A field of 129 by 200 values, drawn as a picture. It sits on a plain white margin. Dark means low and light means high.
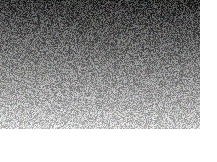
On average the colour sits 50% of the way up the scale. The grain is fine, like static. No row or column stands out. The field climbs toward the bottom.
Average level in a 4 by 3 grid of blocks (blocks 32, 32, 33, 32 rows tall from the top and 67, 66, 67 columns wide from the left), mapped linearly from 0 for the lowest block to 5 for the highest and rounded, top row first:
0 0 0 / 2 2 2 / 3 3 3 / 5 5 5
